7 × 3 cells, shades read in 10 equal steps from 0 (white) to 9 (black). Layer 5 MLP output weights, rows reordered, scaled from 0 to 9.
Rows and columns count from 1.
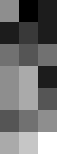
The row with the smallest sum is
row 7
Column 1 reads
4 8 5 4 4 6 3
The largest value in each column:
8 9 8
